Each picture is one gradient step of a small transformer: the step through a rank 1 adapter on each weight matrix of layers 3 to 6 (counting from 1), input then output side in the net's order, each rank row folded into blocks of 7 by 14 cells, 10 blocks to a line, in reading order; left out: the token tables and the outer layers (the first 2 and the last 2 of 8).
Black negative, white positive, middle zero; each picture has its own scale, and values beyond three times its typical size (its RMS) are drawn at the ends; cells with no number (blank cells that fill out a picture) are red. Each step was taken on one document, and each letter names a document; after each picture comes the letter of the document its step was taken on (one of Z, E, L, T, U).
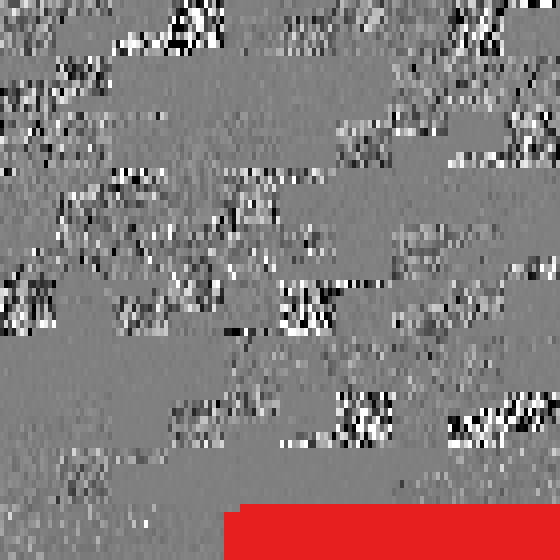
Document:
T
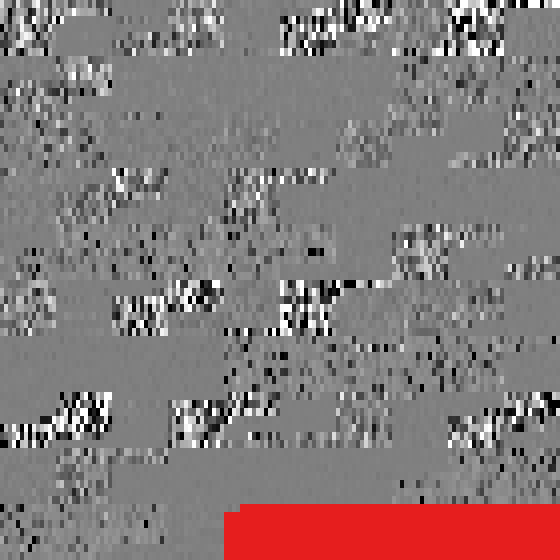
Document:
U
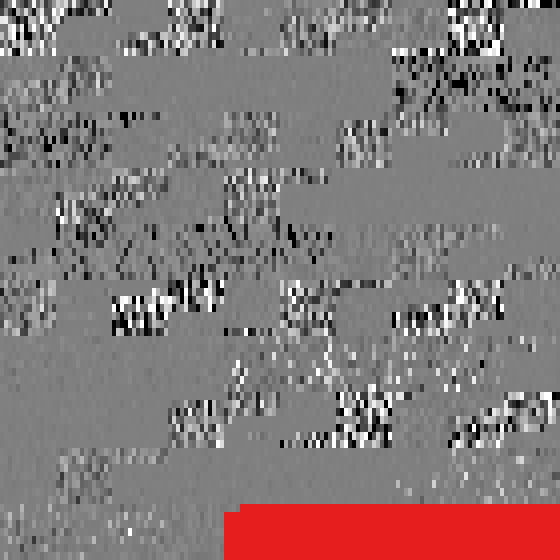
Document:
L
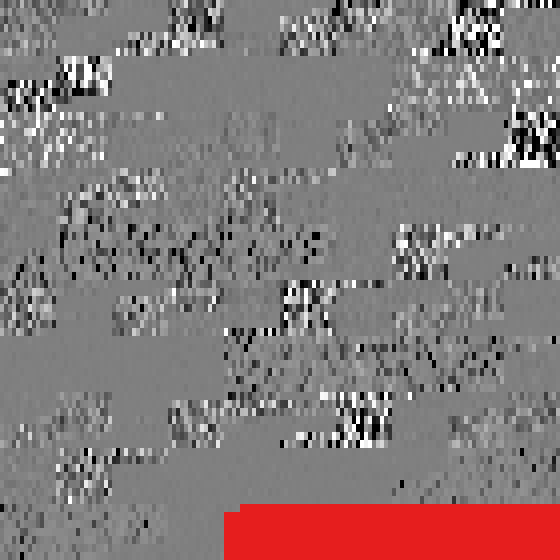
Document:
U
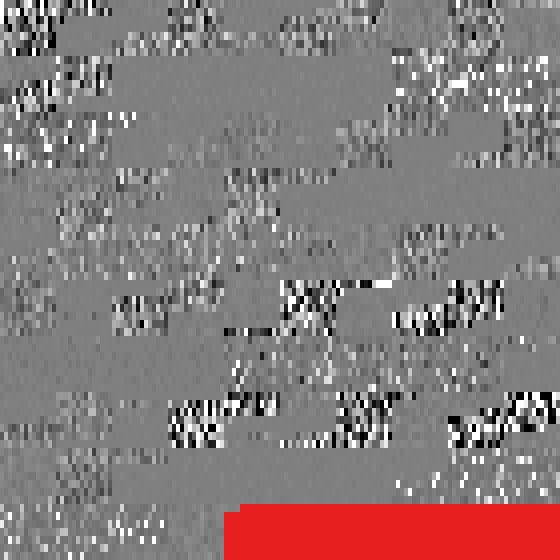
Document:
L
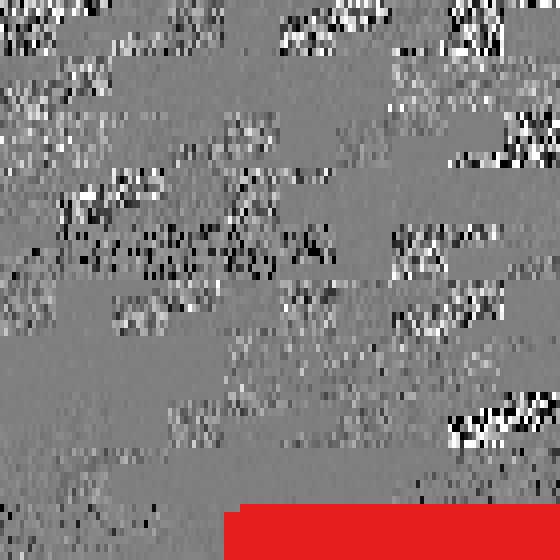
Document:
T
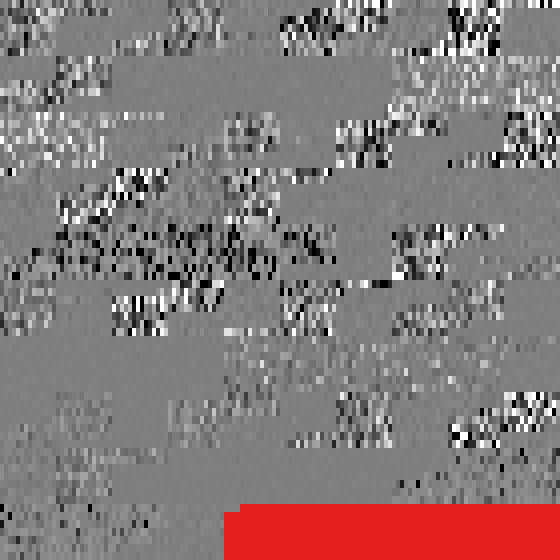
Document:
T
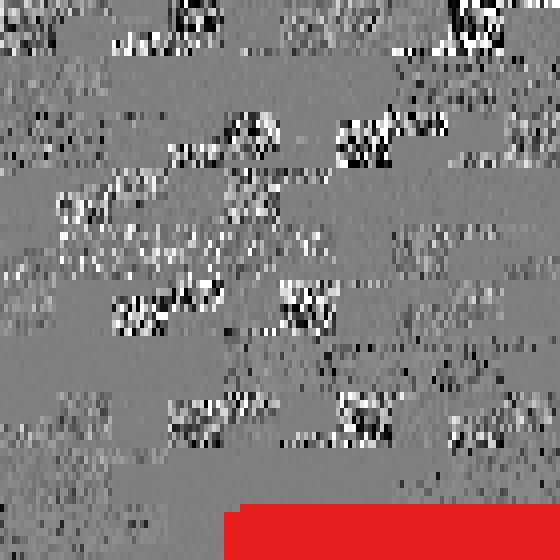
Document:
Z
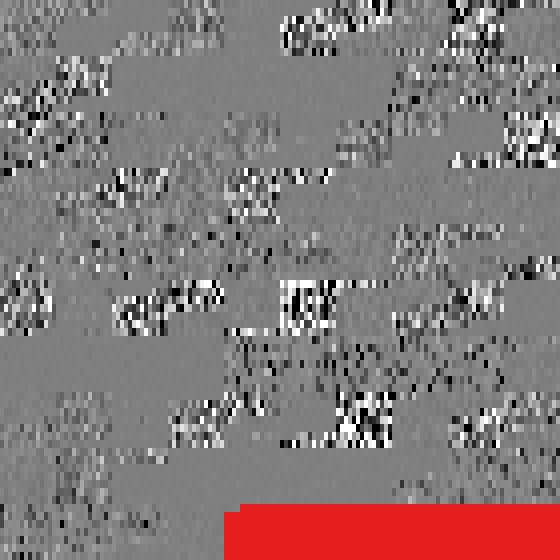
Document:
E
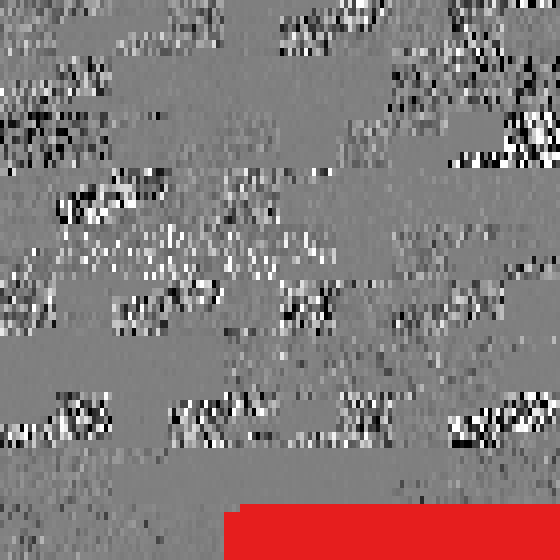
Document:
T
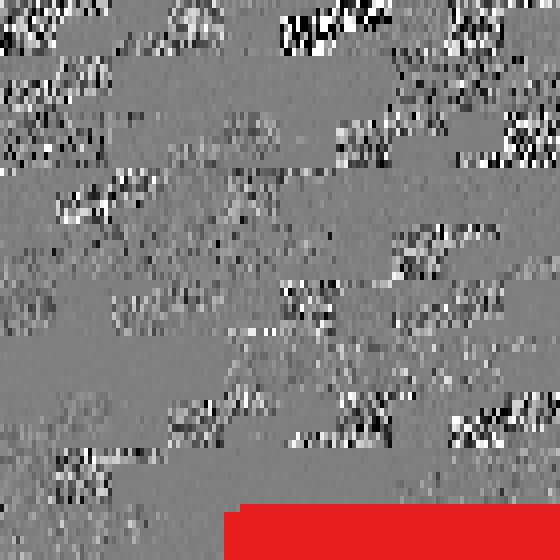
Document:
Z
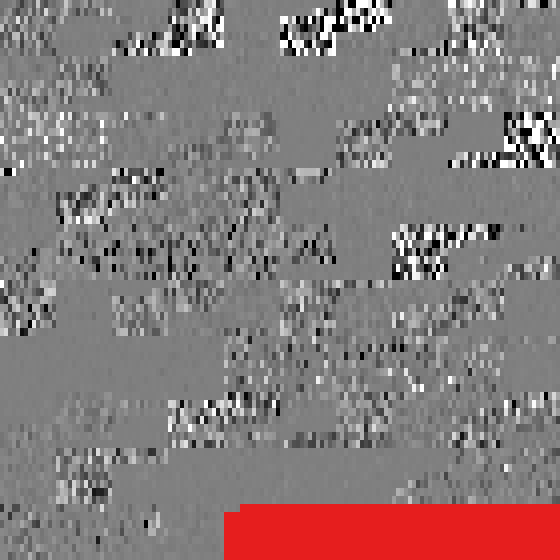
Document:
T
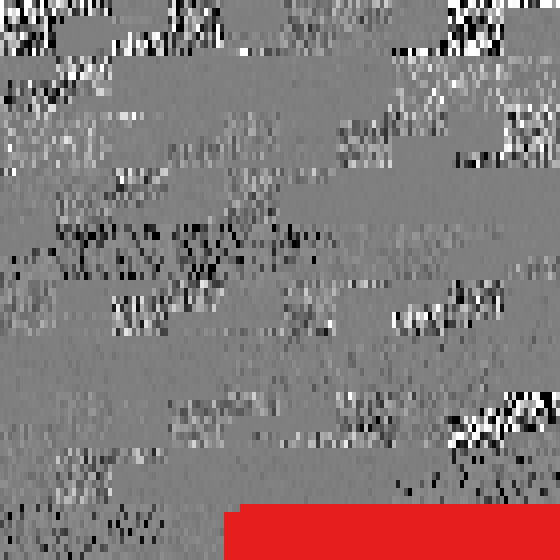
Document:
L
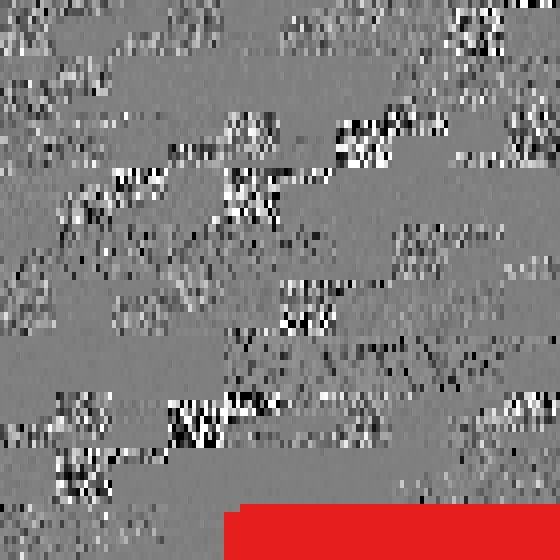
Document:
U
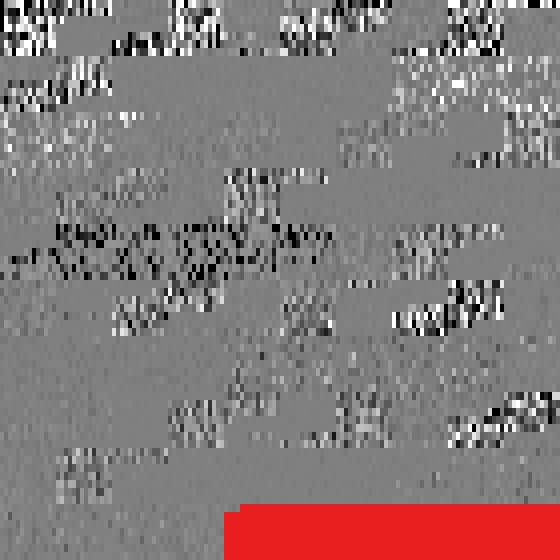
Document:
L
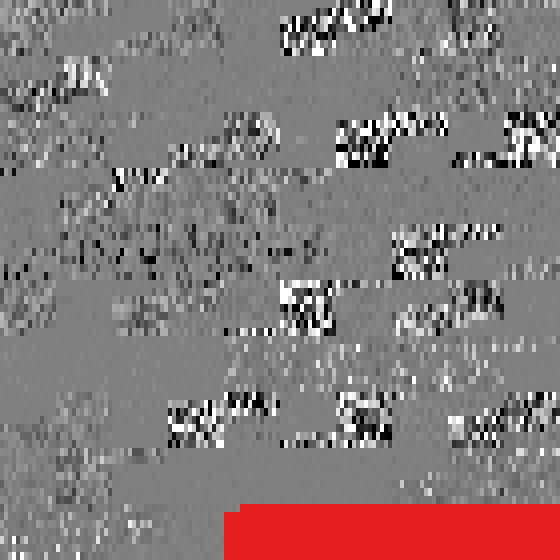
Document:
Z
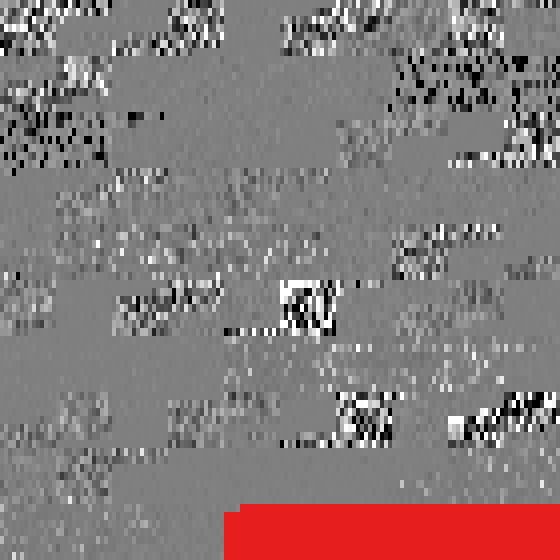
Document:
Z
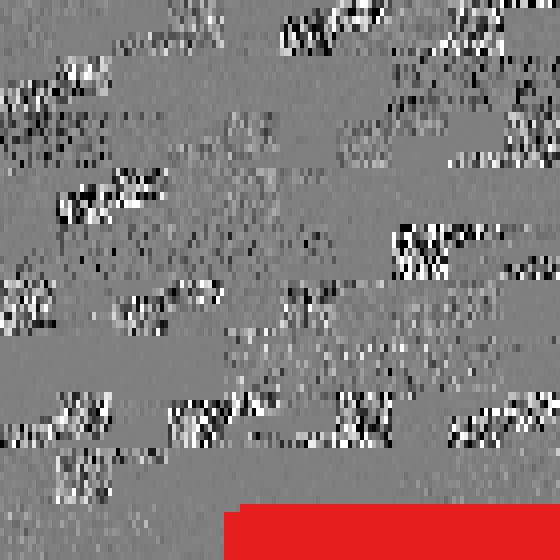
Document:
U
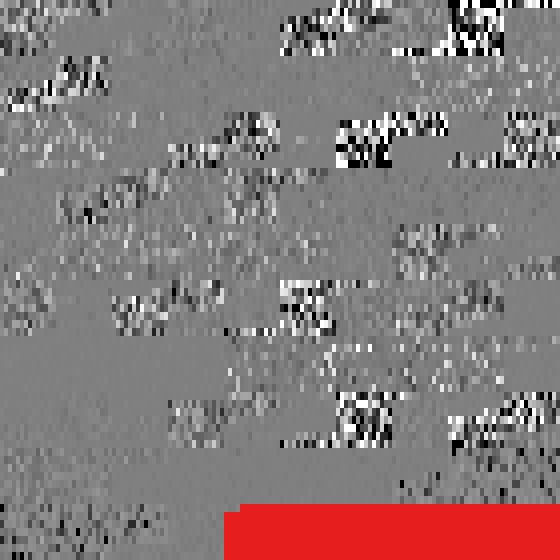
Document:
Z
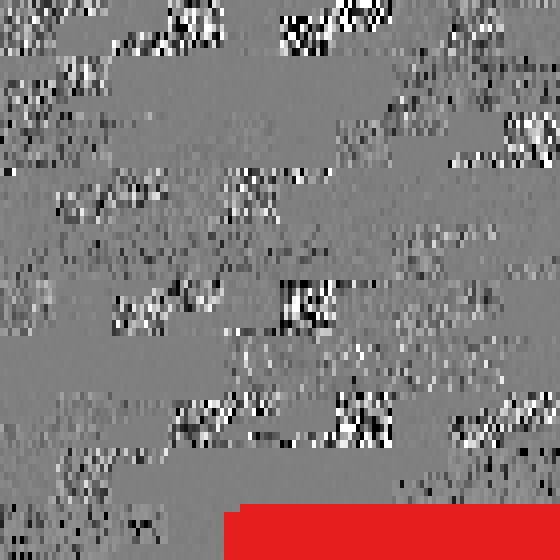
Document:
E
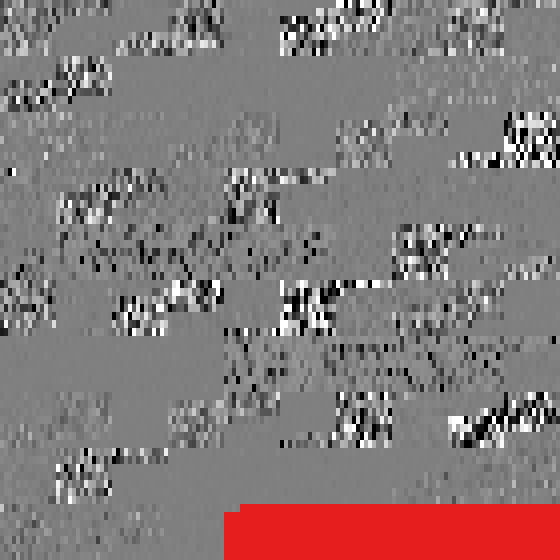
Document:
U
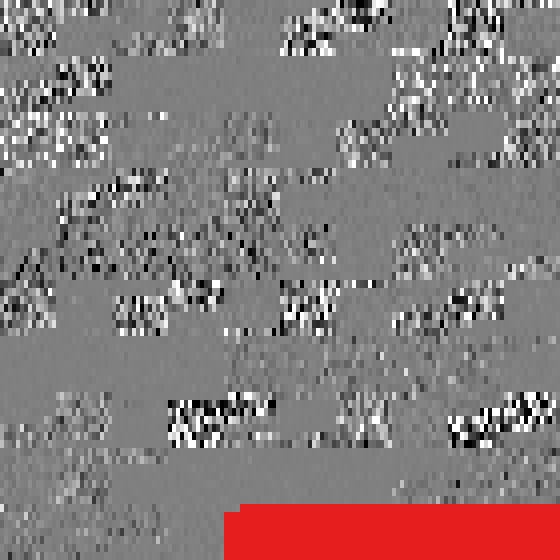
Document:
T
